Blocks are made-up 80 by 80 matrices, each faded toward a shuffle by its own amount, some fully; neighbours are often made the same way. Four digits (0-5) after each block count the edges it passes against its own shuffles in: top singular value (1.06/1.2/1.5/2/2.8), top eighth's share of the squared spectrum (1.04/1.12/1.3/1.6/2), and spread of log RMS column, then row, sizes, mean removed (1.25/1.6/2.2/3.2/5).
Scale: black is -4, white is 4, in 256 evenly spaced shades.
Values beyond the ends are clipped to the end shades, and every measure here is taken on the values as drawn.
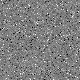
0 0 0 0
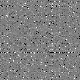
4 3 1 2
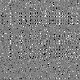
4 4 2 2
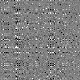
4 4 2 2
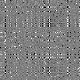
5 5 3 3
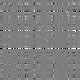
5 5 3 3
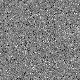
0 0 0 0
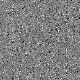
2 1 2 0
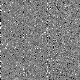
2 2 2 0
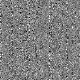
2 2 3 0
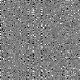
4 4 2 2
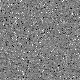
0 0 0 0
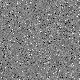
2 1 0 0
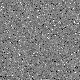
0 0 0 0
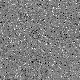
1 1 0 0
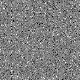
2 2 2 0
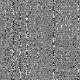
3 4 3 0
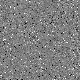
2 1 1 0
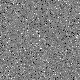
0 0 0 0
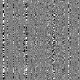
4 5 4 1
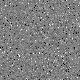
1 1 0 0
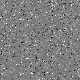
2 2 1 0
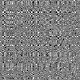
5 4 3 3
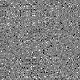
4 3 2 1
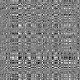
5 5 4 4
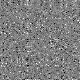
4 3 1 1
